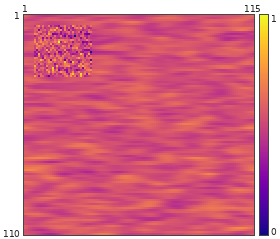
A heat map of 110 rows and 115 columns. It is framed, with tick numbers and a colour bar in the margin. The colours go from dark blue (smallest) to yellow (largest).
The grain runs across in streaks. No overall slope runs across the table. An odd patch, rougher than its surroundings, sits in the top left. The top left is the roughest part.
